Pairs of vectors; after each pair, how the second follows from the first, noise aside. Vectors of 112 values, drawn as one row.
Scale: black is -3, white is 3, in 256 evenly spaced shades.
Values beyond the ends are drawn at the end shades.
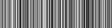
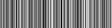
negated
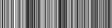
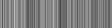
shrunk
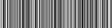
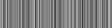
shrunk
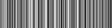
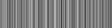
shrunk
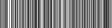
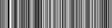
sign-scrambled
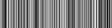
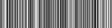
negated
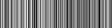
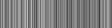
shrunk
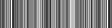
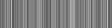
shrunk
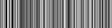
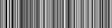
copied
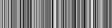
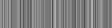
shrunk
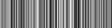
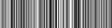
copied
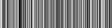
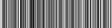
sign-scrambled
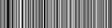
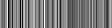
sign-scrambled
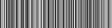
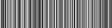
negated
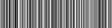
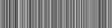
shrunk
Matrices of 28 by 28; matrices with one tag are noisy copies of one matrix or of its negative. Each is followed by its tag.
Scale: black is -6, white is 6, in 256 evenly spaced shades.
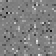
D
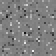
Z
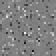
Z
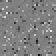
D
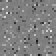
D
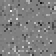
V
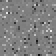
D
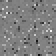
D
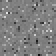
D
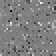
V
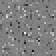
Z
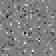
Z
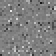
V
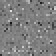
V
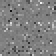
V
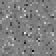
Z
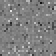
V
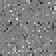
V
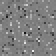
Z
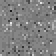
V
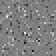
Z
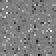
D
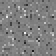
Z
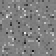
Z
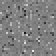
Z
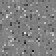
Z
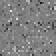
V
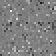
V
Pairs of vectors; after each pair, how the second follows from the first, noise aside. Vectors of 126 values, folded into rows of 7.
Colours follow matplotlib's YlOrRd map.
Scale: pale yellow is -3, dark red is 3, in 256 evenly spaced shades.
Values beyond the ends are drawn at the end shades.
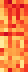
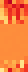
partly zeroed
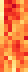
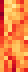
negated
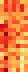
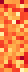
shuffled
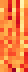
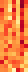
negated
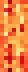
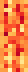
negated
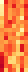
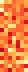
shuffled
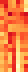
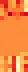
partly zeroed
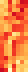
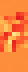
partly zeroed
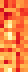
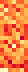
shuffled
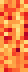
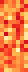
negated
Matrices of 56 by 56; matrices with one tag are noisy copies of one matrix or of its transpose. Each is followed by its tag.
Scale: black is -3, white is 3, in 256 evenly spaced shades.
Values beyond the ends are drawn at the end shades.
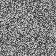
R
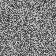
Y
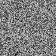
Y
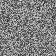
Y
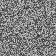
R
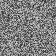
Y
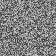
R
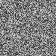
Y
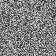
Y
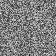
Y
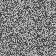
R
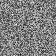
Y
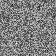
Y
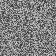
Y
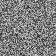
R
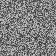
R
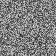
R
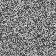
R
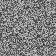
R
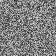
Y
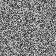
Y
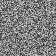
R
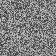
Y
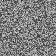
R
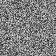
Y
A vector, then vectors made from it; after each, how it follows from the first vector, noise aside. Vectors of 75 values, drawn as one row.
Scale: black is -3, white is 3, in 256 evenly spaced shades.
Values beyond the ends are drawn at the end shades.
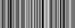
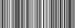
sign-scrambled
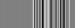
partly zeroed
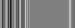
partly zeroed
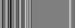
partly zeroed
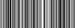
sign-scrambled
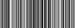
sign-scrambled
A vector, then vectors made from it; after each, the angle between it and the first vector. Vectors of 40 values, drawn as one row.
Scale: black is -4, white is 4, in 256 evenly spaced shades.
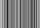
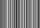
partly opposed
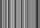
partly opposed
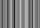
orthogonal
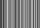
nearly opposite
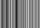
orthogonal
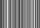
nearly opposite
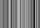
partly aligned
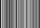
orthogonal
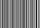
partly aligned
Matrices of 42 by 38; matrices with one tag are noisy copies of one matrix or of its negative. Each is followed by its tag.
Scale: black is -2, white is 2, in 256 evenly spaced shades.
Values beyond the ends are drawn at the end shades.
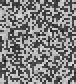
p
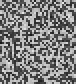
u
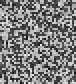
p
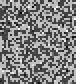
p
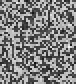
u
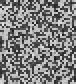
p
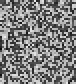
p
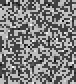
p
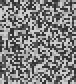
p
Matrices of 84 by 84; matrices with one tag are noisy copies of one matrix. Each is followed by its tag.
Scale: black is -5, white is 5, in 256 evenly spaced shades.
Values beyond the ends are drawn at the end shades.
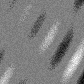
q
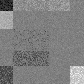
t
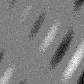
q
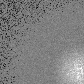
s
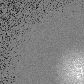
s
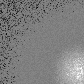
s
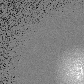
s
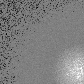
s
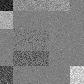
t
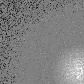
s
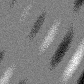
q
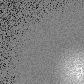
s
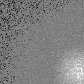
s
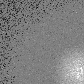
s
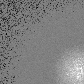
s
